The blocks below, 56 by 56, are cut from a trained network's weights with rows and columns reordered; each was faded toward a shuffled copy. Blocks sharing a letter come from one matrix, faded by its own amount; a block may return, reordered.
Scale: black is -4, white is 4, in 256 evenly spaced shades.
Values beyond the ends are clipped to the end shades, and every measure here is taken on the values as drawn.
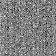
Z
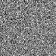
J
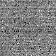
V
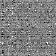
V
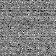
V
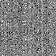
Z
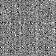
Z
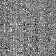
Z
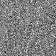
J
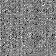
Z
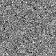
J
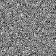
J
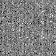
Z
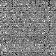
V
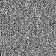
J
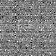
V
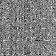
Z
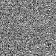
J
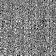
Z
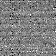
V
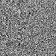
J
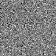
J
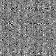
Z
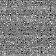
V
